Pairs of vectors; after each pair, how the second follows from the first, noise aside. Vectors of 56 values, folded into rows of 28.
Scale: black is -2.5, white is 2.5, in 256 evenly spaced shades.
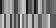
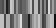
wrapped around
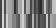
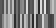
shuffled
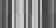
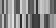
sign-scrambled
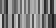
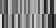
copied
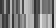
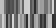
sign-scrambled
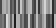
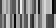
copied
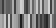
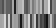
copied
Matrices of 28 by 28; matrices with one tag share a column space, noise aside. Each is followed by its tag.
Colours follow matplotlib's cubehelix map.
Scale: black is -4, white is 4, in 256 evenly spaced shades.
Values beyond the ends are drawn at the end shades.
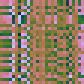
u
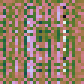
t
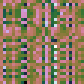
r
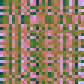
u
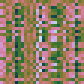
t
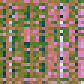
t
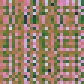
u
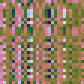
r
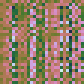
t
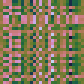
u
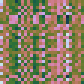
u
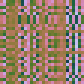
u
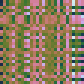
u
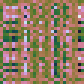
t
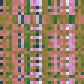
u
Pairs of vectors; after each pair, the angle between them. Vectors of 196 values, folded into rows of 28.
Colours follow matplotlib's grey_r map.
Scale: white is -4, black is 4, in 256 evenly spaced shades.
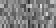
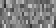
partly aligned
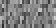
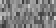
partly aligned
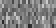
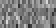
nearly parallel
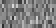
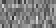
nearly parallel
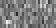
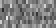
orthogonal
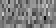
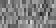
partly opposed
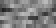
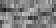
nearly parallel
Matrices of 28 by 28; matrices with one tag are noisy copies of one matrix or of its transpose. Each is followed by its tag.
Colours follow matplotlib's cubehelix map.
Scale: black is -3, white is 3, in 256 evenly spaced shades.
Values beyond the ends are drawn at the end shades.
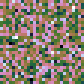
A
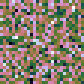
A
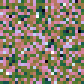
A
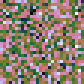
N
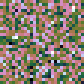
A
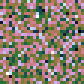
A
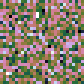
A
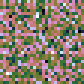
A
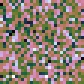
N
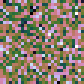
N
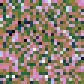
N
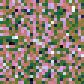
A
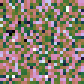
N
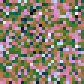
N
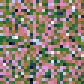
A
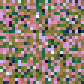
A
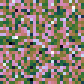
A
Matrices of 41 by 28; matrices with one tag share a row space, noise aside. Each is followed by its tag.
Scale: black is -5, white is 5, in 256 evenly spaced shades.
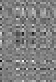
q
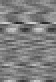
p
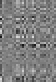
q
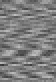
p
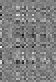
q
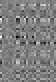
q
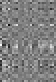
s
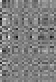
s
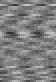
p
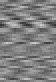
p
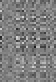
q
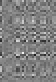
q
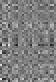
s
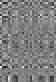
s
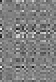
q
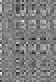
q
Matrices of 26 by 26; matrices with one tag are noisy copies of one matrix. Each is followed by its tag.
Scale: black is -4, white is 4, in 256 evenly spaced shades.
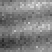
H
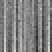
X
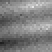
H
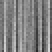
X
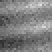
H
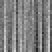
X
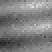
H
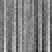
X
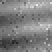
H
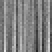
X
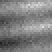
H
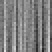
X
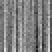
X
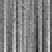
X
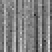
X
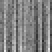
X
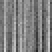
X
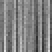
X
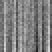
X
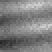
H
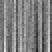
X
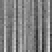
X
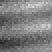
H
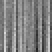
X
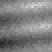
H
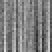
X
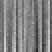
X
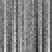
X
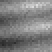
H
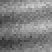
H
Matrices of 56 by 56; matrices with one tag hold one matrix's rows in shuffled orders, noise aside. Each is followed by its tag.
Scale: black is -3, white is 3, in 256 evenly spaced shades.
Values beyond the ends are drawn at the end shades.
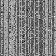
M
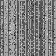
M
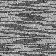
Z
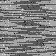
Z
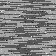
Z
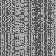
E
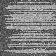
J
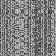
E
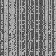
M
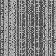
M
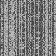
M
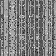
M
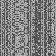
E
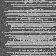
J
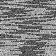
Z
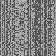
E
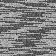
Z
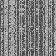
M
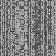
E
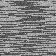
Z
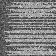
J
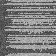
J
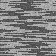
Z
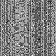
E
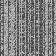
M
